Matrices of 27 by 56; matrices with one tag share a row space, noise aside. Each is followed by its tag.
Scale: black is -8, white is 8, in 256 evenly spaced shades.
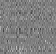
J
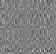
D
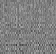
J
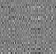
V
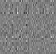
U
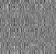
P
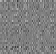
U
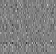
U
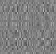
U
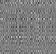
J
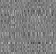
V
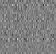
U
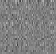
U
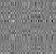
V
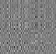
P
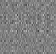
U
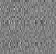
P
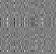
P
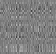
J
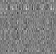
U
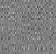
V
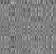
V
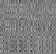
J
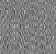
P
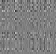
D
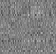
V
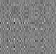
P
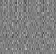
U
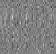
U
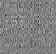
J
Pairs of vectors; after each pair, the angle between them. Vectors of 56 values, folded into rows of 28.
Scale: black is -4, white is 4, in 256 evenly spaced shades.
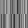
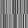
partly aligned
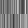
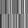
orthogonal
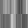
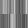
nearly parallel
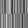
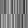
nearly parallel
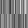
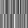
partly opposed
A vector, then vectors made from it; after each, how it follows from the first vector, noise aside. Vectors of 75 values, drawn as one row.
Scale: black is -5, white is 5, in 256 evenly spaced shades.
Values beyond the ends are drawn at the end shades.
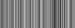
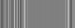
partly zeroed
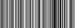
scaled up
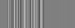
partly zeroed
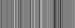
partly zeroed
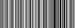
scaled up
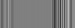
partly zeroed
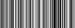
scaled up
